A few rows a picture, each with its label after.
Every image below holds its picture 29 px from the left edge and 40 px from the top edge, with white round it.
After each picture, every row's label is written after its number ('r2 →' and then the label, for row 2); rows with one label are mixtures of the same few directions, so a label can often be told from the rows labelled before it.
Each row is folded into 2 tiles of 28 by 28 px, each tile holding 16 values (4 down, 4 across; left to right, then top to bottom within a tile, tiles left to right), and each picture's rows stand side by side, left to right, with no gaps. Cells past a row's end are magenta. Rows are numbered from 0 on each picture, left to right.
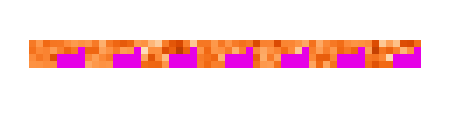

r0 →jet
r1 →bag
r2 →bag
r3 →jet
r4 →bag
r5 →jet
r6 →jet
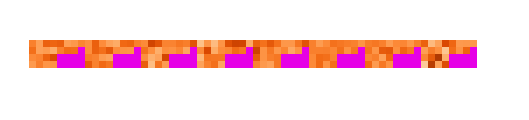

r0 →jet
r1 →jet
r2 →jet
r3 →bag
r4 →bag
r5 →jet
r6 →jet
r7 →jet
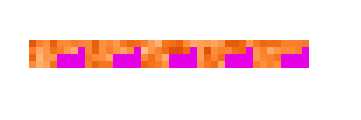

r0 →bag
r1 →jet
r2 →bag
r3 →bag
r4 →jet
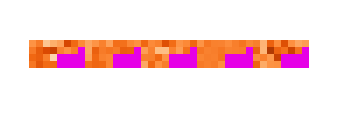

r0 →jet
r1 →bag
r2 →jet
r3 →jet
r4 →jet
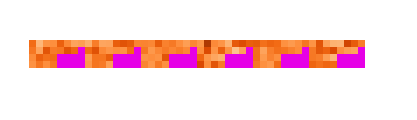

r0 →jet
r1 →bag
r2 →jet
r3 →jet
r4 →bag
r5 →jet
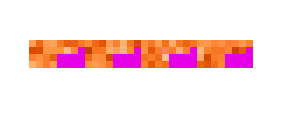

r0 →bag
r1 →bag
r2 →jet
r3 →bag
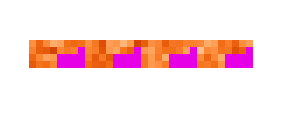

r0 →jet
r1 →bag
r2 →bag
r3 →bag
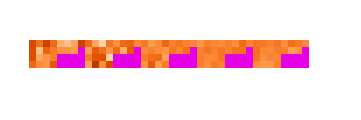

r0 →bag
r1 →jet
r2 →jet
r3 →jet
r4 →bag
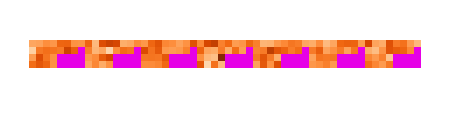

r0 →bag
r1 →jet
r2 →bag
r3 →jet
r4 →jet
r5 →bag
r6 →bag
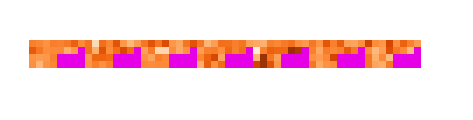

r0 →bag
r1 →jet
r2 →jet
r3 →jet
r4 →bag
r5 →jet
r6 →bag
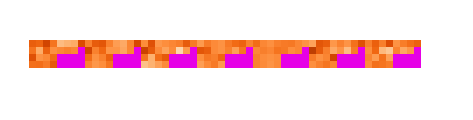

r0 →bag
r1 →bag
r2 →bag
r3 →bag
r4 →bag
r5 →bag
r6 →jet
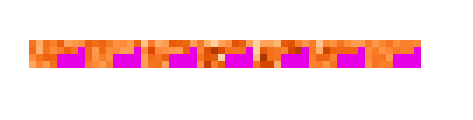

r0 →jet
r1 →bag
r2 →bag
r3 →jet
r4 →bag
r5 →jet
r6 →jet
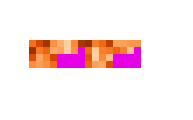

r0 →bag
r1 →bag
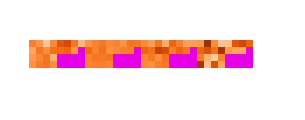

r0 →bag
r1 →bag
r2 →jet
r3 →jet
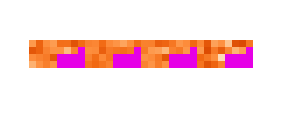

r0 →bag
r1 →bag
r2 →jet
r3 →jet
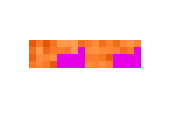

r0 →bag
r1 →jet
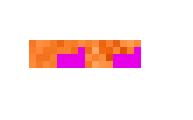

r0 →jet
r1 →jet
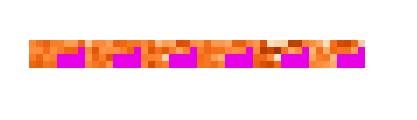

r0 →bag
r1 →bag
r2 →jet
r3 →jet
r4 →jet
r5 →bag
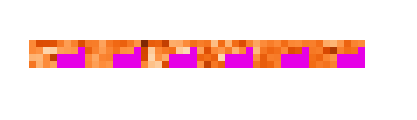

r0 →jet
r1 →bag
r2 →bag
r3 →jet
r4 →bag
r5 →jet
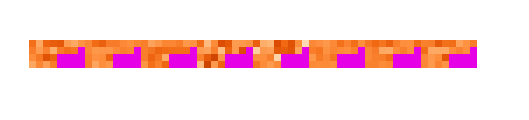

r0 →jet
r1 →jet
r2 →jet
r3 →jet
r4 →bag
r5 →bag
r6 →jet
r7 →jet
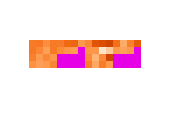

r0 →bag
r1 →jet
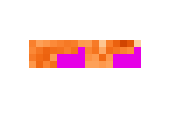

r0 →jet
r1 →bag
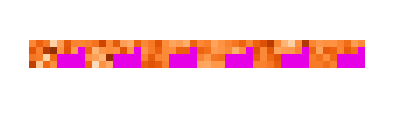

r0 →jet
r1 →jet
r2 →bag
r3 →bag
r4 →bag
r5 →jet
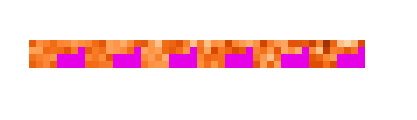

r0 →bag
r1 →bag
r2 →bag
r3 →jet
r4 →jet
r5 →bag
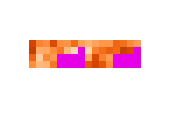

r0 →bag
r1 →bag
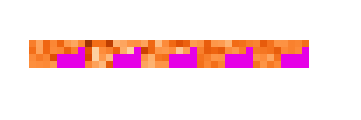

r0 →jet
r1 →bag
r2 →bag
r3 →jet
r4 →jet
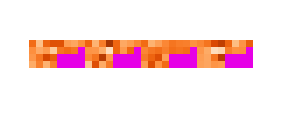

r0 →jet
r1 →jet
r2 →jet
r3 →jet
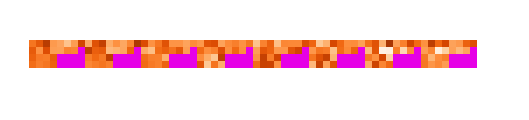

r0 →bag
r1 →bag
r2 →bag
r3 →jet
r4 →bag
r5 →jet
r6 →jet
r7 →jet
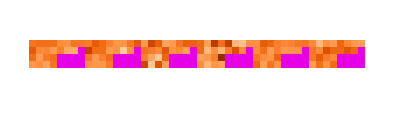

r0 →bag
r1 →bag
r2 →jet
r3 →jet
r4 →jet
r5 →jet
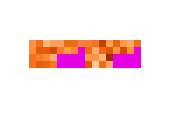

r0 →jet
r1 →jet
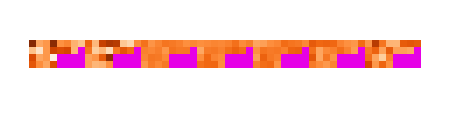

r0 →bag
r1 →jet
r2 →jet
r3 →bag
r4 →bag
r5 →bag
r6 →jet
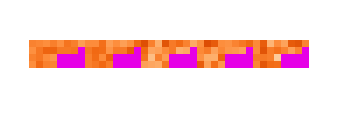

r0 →jet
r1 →bag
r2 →bag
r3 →jet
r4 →jet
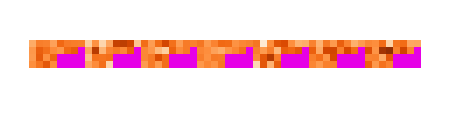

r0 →bag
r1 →bag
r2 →jet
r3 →jet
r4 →jet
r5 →jet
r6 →jet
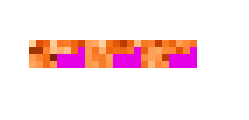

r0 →bag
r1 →bag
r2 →jet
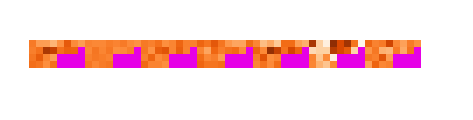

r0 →jet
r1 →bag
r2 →jet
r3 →bag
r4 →jet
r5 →bag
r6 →jet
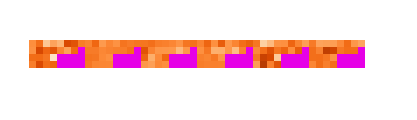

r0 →jet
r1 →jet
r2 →bag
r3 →jet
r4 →jet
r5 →jet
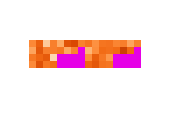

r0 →jet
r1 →bag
